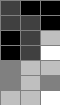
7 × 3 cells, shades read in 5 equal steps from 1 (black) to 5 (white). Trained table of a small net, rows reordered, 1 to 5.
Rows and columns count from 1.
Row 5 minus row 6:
0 0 1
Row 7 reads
4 4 5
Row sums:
4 5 7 8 11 10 13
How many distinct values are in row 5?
2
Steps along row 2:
same down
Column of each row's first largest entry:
1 1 3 3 2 2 3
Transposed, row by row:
2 2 1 1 3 3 4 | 1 2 2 2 4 4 4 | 1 1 4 5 4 3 5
